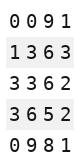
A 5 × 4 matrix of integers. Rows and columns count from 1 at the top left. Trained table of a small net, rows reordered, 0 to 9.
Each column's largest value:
3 9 9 3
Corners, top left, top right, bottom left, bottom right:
0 1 0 1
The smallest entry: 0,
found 3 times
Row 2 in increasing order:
1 3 3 6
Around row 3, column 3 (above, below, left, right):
6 5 3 2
